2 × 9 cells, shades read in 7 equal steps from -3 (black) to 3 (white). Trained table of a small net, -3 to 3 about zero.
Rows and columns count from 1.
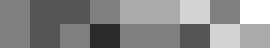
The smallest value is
-2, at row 2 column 4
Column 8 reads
0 2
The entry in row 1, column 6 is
1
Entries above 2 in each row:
1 0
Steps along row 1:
down same up up same up down up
